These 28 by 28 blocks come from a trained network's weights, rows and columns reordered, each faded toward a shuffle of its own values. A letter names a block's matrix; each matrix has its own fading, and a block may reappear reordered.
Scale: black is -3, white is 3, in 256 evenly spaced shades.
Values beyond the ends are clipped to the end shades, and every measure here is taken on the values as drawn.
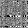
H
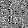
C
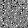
C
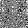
C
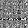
H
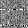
H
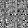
H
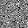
C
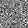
C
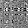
H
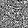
C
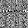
H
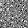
C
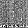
H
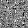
C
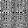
H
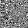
C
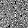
C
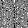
C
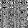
H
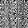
H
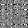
H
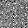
C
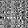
H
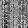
H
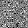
C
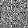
C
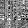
H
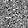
C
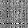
H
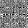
H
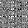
H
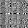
H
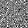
C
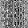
H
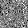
C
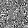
C
